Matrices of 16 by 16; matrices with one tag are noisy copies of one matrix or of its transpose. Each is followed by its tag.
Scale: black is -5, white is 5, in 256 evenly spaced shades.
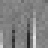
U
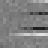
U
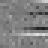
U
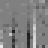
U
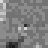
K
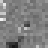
K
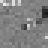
K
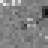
K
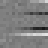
U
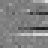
U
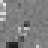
K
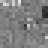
K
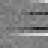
U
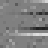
U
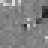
K
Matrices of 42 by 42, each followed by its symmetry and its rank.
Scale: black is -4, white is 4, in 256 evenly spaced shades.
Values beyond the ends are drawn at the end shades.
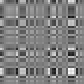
symmetric, rank one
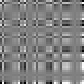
symmetric, rank one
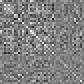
symmetric, rank five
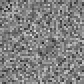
symmetric, full rank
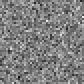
neither, full rank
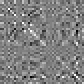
symmetric, rank five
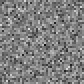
symmetric, full rank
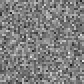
neither, full rank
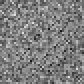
symmetric, full rank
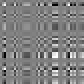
symmetric, rank one
